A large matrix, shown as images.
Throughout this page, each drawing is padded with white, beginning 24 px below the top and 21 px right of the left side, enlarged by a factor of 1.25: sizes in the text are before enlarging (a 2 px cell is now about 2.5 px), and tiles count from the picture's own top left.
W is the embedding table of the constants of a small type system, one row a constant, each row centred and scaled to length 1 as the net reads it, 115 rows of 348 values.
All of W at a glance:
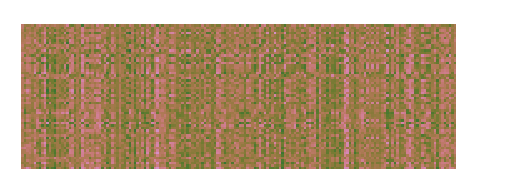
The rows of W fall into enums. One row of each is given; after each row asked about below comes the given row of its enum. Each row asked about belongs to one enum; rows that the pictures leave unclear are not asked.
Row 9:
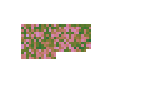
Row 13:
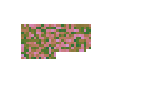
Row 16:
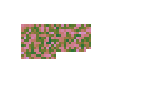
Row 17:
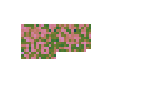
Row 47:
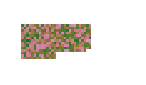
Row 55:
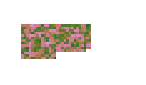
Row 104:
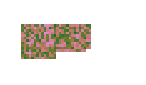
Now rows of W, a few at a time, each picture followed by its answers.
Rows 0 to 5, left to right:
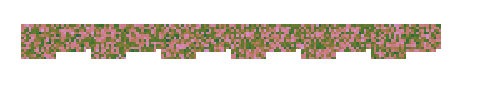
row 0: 16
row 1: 17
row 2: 47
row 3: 9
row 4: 9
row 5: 104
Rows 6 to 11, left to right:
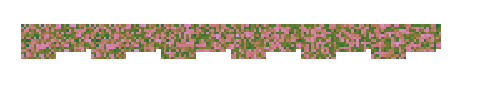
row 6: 47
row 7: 47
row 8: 104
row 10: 17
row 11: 55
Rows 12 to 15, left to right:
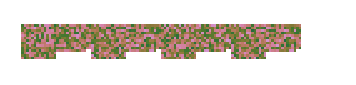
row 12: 104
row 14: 47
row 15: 13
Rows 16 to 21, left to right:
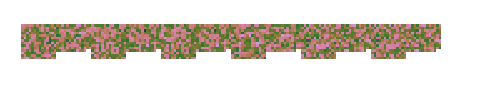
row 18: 17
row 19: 55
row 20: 47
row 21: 47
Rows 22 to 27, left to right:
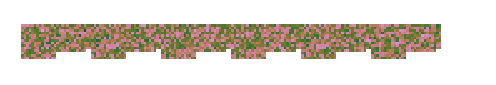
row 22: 16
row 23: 47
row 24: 9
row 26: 47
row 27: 55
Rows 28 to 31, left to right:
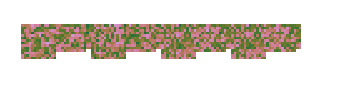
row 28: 55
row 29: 104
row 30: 9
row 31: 9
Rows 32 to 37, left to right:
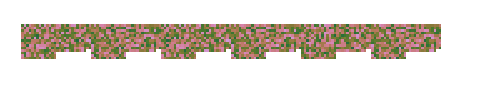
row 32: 47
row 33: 13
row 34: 47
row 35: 13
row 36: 104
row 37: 13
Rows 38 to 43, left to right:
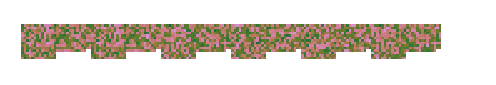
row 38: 104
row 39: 104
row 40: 17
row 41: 16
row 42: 47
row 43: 17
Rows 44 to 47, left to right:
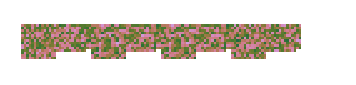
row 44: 9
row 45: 55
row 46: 55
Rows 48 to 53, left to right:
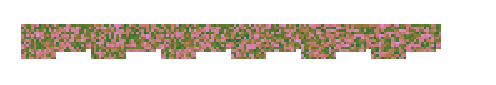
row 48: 9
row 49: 104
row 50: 9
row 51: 47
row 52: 13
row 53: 55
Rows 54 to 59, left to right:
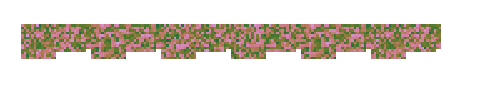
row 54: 9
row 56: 47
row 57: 104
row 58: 55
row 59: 9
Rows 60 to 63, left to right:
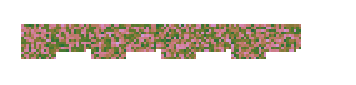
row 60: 17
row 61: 55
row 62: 47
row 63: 13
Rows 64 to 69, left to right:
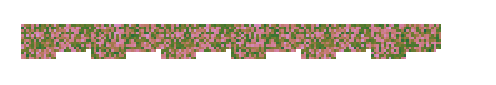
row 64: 9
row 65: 104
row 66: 9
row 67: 104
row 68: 9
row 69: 17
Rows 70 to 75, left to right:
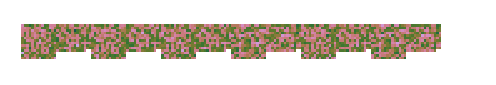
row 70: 17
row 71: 17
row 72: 17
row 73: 55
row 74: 17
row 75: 55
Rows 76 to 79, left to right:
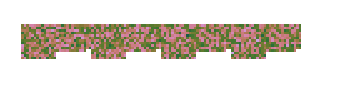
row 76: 13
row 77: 9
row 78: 17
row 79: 17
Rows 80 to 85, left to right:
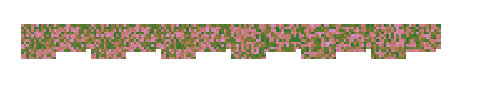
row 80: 9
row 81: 9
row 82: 9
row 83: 17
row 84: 55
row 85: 104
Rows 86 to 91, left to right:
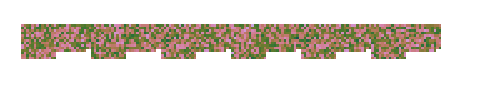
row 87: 104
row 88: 47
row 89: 17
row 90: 47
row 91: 13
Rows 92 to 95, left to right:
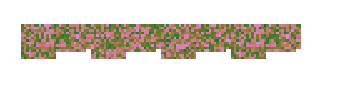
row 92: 104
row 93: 9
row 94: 47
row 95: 104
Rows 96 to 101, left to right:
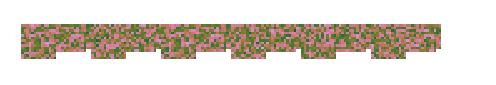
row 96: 55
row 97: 47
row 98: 55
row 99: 16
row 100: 104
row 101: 13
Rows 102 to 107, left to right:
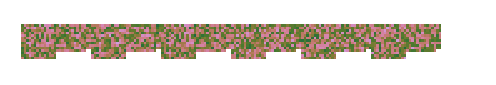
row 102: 104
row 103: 55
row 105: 9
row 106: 47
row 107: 17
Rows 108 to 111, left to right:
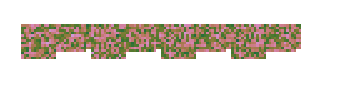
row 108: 55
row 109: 17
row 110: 104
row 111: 104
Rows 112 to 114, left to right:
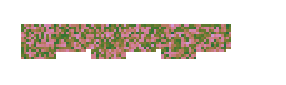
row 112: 104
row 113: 9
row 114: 55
